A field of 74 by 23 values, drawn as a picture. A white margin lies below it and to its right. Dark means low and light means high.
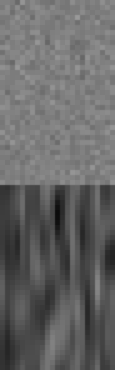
It is made of 2 by 1 panels. Panel 1,1: middling, fine-grained, faint in contrast. Panel 2,1: low, streaked downward.
